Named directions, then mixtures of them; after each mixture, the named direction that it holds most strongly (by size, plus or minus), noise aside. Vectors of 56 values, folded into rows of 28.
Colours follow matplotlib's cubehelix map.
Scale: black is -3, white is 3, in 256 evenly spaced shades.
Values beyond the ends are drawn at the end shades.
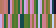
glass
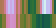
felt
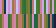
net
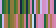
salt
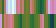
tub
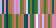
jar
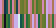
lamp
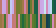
felt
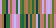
lamp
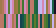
glass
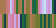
felt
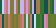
salt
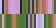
salt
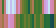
tub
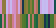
felt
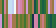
tub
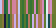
lamp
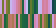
jar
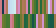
tub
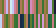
glass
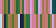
glass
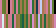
glass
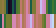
tub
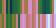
felt
